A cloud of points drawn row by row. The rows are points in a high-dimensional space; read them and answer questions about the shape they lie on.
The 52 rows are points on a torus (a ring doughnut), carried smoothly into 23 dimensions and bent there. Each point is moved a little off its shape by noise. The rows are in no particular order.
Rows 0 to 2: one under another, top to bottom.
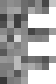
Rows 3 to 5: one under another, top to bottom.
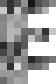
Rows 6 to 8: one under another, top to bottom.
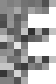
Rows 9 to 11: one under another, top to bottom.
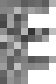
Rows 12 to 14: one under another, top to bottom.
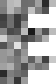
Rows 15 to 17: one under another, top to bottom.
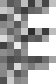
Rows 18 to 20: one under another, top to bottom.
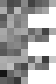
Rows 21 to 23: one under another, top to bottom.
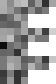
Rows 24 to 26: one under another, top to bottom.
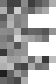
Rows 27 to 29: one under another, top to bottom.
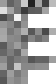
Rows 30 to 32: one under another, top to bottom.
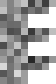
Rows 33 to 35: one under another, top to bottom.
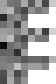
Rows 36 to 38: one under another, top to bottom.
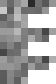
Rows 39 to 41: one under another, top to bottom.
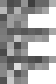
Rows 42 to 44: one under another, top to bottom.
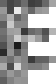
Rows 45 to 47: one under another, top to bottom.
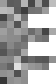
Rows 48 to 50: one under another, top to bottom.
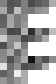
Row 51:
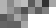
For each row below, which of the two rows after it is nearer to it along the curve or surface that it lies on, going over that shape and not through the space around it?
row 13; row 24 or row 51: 24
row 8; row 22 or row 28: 22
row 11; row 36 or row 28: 36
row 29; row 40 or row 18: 18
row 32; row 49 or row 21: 21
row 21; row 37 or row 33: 37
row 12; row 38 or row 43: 43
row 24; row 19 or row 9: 9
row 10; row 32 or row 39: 39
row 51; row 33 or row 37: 37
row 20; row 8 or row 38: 8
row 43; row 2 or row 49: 2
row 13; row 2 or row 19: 19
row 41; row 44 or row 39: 39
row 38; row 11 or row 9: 9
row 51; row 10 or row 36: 36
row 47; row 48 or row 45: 48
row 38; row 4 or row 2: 2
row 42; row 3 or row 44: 3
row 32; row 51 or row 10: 51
